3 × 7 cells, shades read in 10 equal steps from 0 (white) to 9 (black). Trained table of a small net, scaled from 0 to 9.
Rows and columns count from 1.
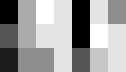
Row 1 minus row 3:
1 -1 -4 0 3 -1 3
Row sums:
27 21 26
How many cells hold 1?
7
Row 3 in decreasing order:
8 6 4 4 2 1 1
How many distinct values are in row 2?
5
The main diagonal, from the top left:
9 3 4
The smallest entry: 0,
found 2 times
